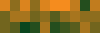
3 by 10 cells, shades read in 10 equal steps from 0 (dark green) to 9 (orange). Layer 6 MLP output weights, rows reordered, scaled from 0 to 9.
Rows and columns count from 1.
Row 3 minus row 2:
0 -3 -6 -3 1 -2 -3 -3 1 -1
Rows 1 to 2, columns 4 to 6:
5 8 9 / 4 5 3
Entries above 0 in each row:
10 10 9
